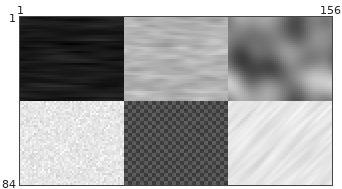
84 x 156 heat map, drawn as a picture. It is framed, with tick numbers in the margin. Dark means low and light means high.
The table splits into 2 rows of 3 panels. Panel 1,1: very low, streaked across, faint in contrast. Panel 1,2: high, streaked across, faint in contrast. Panel 1,3: middling, smooth, strong in contrast. Panel 2,1: very high, fine-grained, faint in contrast. Panel 2,2: low, checkered. Panel 2,3: very high, slanting up to the right, faint in contrast.
